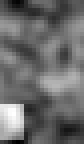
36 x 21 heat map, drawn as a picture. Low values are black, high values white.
Values change most from cell to cell in the bottom left. In the bottom left lies a patch that is higher than the rest. The bottom left is the ninth with the highest average. The field is mottled with small blotches.
